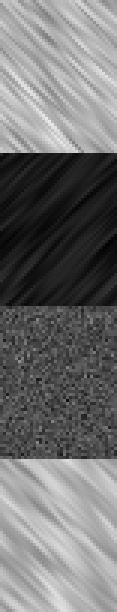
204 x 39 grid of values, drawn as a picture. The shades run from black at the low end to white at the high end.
The table splits into 4 rows of 1 panel. Panel 1,1: high, slanting down to the right. Panel 2,1: very low, slanting up to the right, faint in contrast. Panel 3,1: low, fine-grained. Panel 4,1: high, slanting down to the right.
